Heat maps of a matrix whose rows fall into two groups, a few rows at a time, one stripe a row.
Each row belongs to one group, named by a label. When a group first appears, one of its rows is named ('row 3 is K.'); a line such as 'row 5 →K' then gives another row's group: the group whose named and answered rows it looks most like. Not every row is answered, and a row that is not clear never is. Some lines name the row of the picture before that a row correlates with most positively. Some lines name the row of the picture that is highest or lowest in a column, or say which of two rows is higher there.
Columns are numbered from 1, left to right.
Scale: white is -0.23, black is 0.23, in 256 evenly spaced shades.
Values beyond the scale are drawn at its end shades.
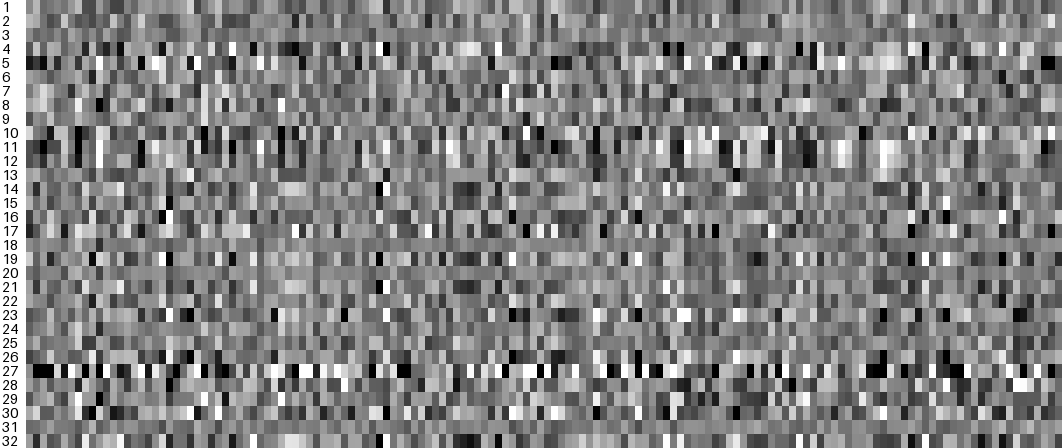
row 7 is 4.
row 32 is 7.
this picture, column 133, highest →27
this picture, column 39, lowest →17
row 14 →7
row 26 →7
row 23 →7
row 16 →7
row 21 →7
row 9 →4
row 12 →4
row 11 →4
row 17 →4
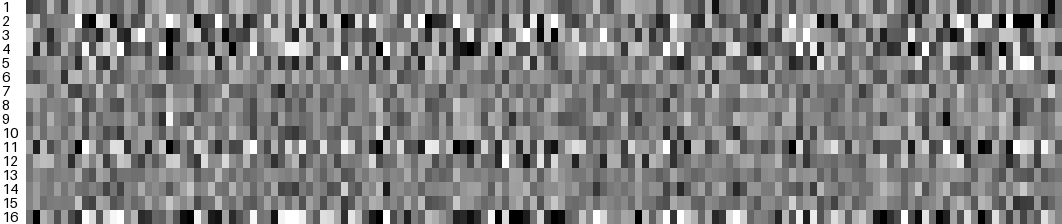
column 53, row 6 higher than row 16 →No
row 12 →4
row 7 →4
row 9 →7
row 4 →7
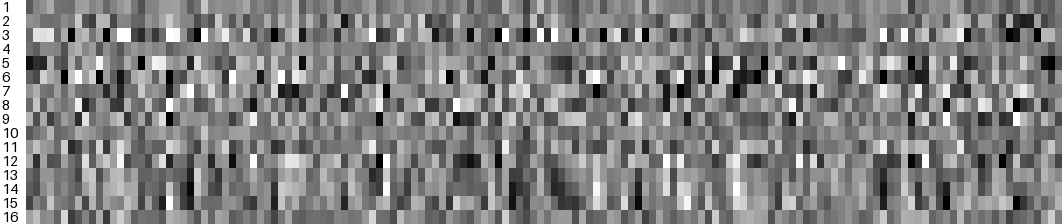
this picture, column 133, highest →7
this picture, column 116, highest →8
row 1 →4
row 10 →4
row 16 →4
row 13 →7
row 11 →4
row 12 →7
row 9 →7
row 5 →4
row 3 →4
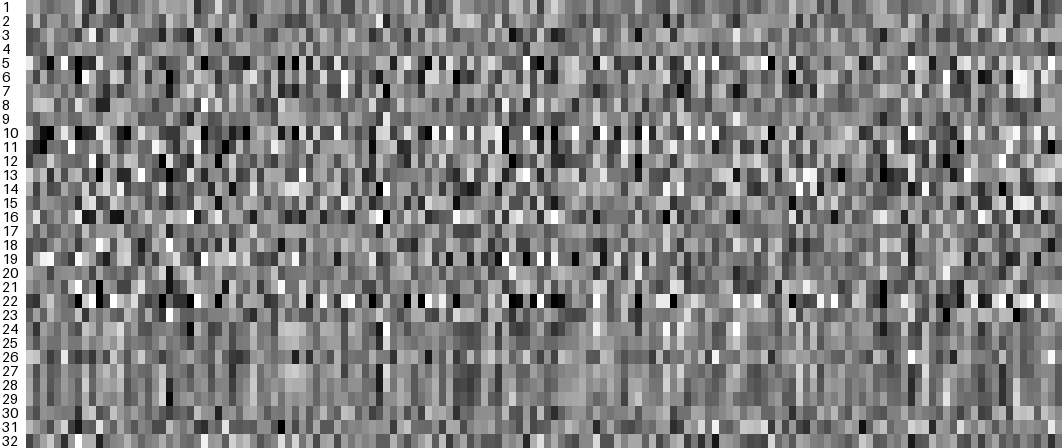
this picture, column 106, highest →11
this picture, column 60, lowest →22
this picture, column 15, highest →10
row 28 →7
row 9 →7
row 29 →7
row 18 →4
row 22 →7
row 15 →7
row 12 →7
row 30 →7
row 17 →7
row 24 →7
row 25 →7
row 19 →4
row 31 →4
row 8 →4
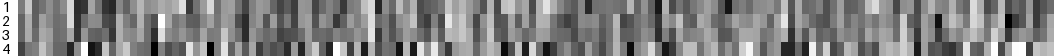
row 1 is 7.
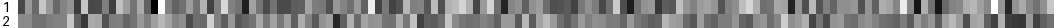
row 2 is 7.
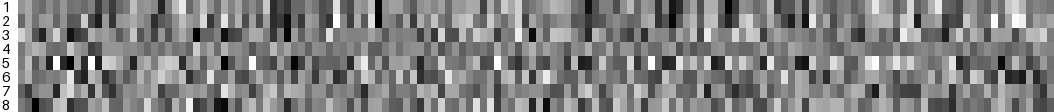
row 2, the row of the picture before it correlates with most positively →1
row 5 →4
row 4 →4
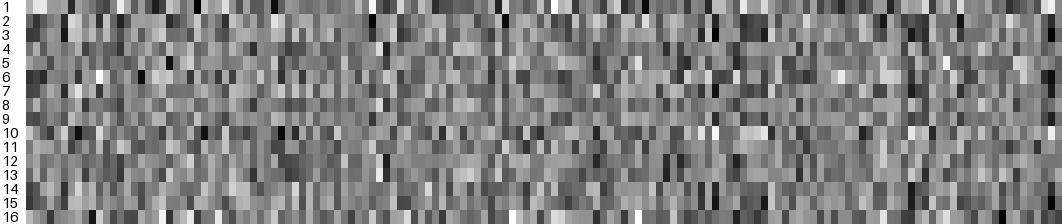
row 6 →4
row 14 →4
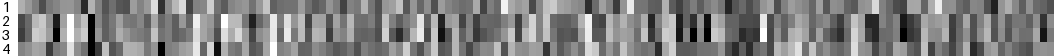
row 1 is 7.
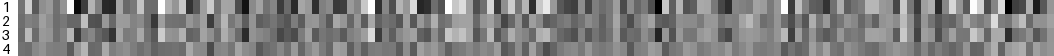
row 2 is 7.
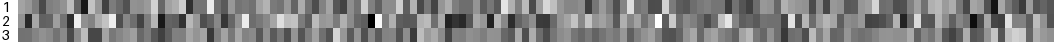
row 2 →7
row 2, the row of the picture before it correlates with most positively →4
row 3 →7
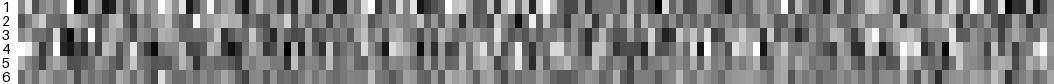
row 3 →4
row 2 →4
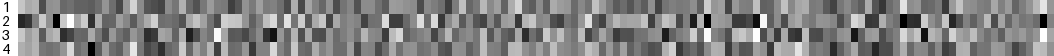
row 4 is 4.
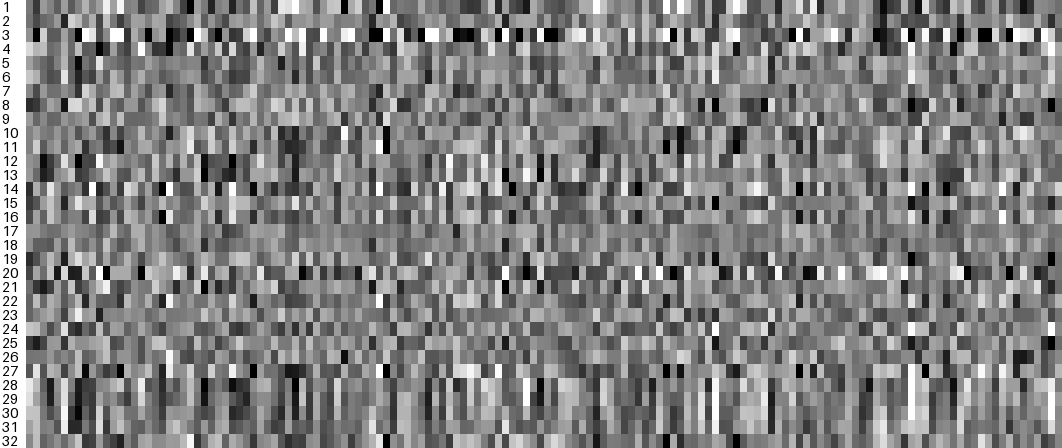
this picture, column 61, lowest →12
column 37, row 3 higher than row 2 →Yes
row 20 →4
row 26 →7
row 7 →7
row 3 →7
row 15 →4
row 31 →4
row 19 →4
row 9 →7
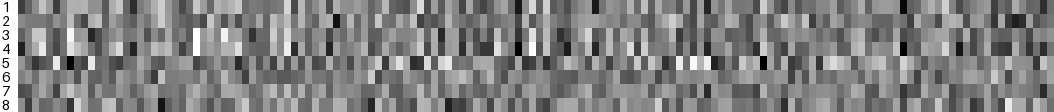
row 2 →7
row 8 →7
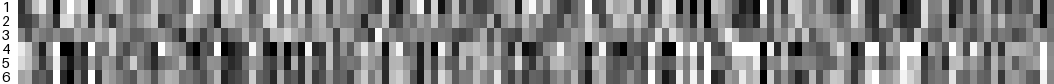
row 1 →4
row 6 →4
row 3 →7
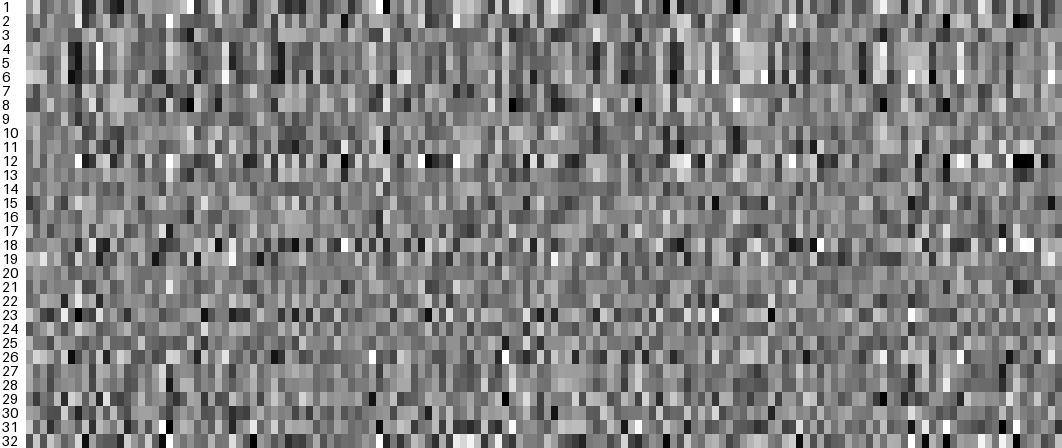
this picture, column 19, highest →19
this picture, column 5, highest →30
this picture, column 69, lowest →26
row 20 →4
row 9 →4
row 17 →7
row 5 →4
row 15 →4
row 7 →7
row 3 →7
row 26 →4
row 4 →4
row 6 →4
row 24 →4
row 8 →7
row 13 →7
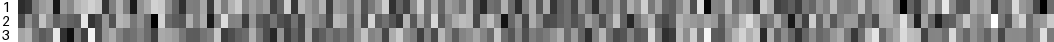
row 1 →4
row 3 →4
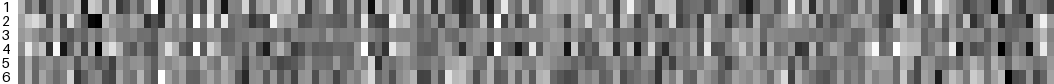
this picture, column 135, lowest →6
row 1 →7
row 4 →4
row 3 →4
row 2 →4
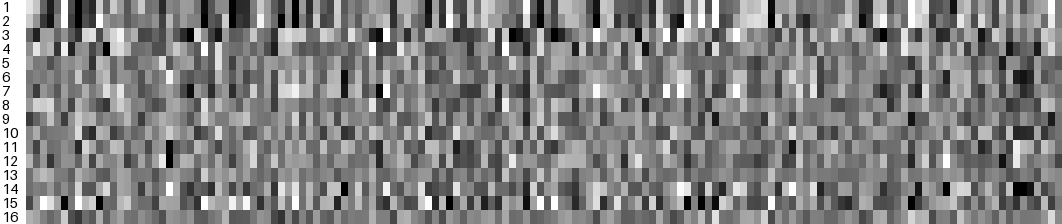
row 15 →4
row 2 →4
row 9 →4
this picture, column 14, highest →10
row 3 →7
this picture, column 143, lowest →11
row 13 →4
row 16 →4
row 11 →7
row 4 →4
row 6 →7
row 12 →7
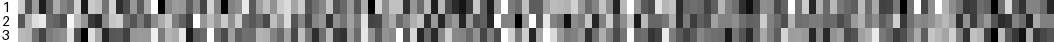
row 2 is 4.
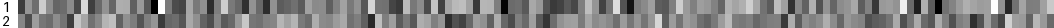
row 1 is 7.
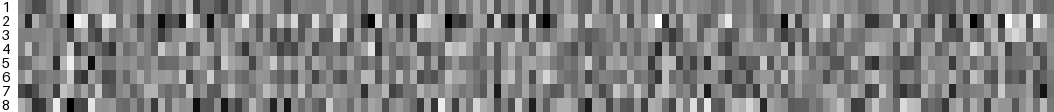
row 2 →7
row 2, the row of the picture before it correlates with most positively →2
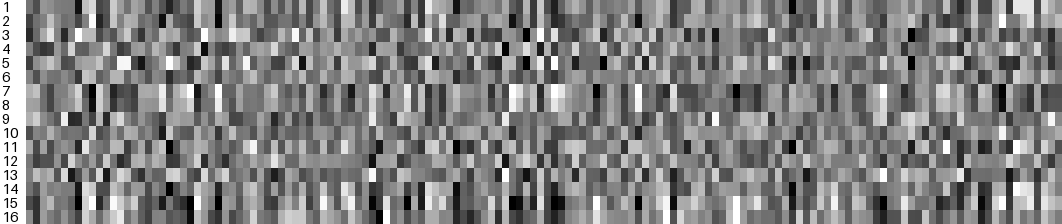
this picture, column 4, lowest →3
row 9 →4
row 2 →7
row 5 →4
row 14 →7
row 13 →4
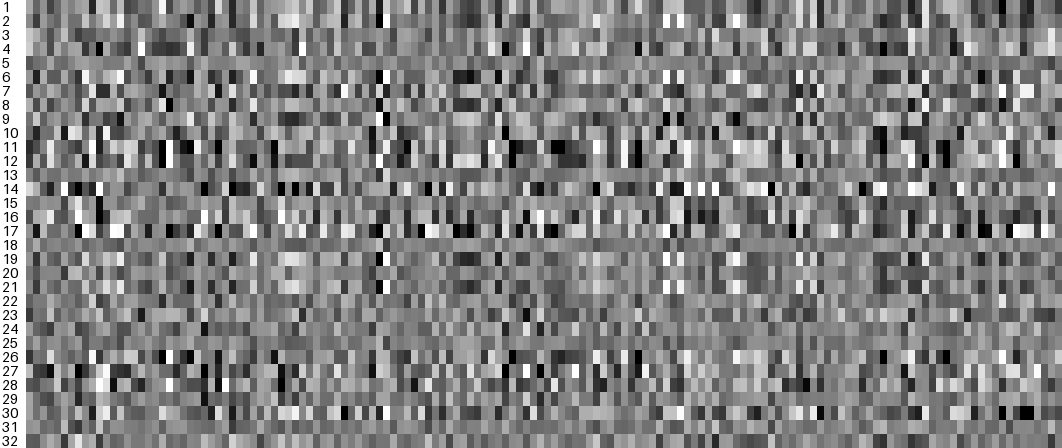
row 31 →4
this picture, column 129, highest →12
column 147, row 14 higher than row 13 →No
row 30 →7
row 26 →7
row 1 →7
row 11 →7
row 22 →7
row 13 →7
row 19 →7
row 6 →7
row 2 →7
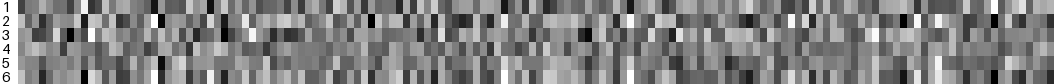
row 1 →7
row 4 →4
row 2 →7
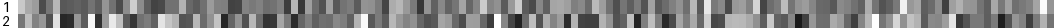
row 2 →4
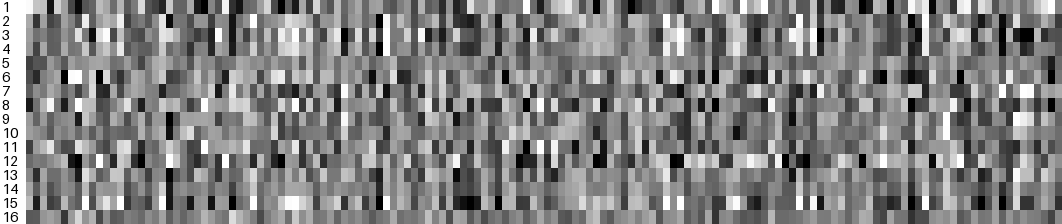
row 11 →4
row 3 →7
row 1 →4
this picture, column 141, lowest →6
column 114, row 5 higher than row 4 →No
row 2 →7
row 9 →7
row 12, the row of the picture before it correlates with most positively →2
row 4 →7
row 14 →7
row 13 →7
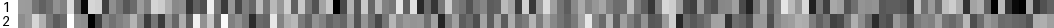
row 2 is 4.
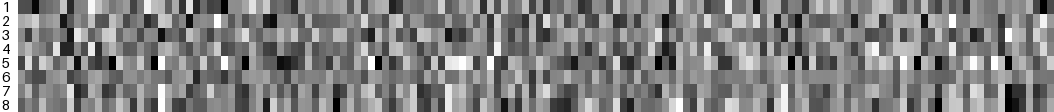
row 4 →4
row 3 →7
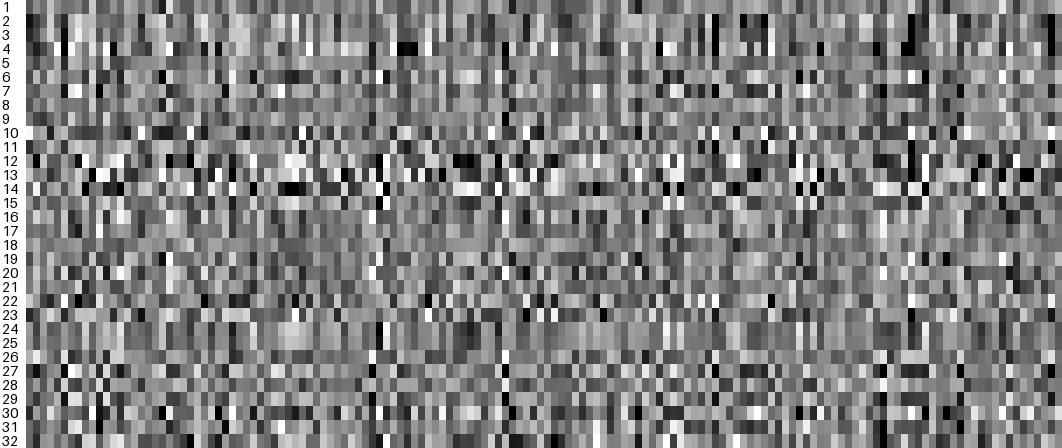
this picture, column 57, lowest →13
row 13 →7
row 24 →7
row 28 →4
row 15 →7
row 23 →4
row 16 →4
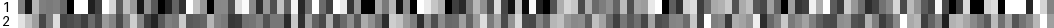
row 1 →7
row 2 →4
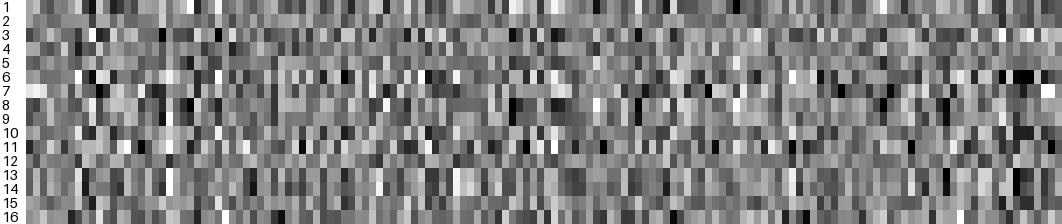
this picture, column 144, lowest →3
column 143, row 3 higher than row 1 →No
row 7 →4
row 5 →7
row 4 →4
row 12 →7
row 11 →4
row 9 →7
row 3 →7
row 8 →7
